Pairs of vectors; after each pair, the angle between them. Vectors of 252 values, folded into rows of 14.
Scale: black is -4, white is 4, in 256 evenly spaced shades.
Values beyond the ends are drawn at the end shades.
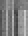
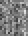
partly aligned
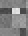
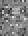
partly aligned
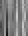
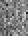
partly aligned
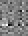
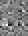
nearly parallel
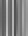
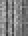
nearly opposite
